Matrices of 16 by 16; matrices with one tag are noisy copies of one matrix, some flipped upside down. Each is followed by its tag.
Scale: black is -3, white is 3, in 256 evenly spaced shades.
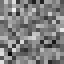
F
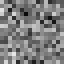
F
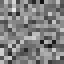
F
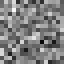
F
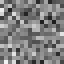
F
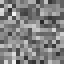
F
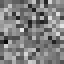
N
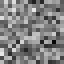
F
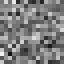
F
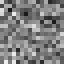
F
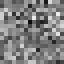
N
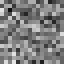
F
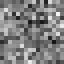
N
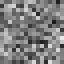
N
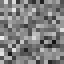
F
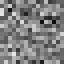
F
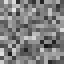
F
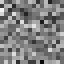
F
